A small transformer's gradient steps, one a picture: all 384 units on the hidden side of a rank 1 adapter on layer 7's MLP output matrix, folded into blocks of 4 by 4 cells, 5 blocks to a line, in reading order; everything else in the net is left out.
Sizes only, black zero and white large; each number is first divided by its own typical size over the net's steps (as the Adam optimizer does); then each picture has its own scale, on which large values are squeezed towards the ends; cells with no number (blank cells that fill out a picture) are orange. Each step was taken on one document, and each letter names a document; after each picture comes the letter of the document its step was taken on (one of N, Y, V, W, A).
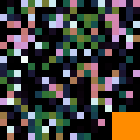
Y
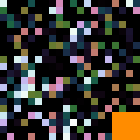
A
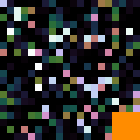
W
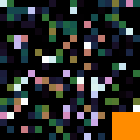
W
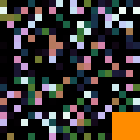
A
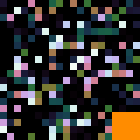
A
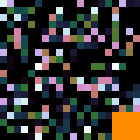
W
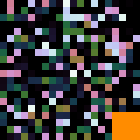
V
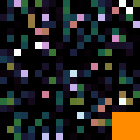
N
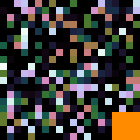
Y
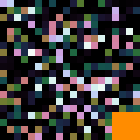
W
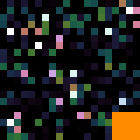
N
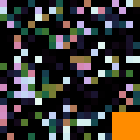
A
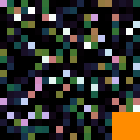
W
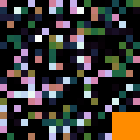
A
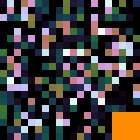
V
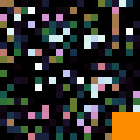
W
